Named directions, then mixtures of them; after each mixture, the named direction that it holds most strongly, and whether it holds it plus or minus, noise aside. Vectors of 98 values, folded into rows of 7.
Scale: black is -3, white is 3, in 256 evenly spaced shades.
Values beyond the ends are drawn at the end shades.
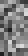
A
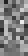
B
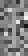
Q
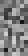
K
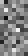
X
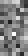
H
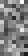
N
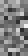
Q, minus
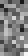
N, minus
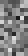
H, minus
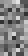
H, plus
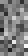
N, minus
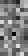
H, minus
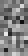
K, plus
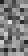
K, plus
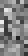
B, minus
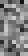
N, minus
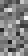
Q, plus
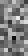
K, minus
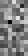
K, minus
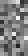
H, plus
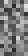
X, minus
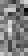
A, minus
